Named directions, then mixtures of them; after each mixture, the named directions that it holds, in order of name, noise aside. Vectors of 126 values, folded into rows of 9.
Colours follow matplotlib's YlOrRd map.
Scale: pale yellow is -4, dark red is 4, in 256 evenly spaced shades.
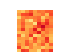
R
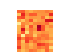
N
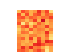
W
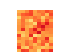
R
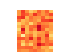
N, W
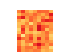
N, W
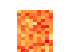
R, W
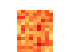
N, W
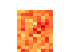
R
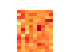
N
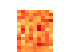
N, W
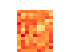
N, R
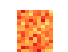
R, W
